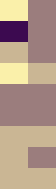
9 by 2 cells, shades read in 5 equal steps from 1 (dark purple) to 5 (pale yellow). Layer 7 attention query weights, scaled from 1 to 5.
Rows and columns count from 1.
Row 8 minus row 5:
1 0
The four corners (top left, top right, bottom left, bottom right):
5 3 4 4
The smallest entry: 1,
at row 2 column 1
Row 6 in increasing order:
3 3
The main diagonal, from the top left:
5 3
